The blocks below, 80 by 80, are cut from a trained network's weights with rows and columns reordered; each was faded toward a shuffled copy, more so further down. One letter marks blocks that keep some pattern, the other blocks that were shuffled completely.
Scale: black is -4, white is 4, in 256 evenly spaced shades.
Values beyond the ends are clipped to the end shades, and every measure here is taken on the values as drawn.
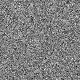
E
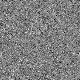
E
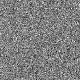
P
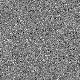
P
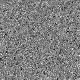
E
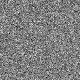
P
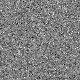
E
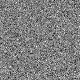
P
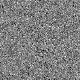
P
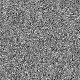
E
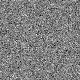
E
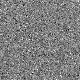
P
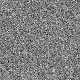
E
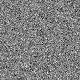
E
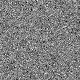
E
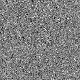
P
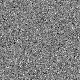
E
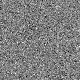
E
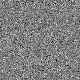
P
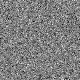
E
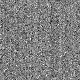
P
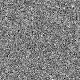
P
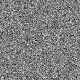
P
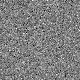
E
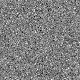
P
